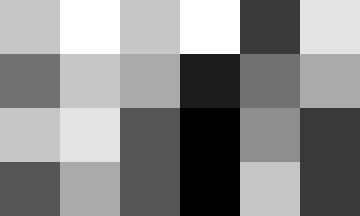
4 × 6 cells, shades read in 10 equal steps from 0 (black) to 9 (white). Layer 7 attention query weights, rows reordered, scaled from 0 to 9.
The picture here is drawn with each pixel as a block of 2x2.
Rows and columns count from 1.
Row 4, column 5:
7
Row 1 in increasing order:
2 7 7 8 9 9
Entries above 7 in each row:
3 0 1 0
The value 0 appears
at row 3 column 4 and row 4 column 4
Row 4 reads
3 6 3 0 7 2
